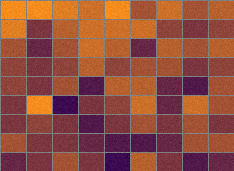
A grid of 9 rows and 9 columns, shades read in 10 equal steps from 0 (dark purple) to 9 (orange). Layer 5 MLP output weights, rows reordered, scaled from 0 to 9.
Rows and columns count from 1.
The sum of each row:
65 49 44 38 33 40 30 27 25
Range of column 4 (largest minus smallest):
6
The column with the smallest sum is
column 7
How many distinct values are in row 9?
6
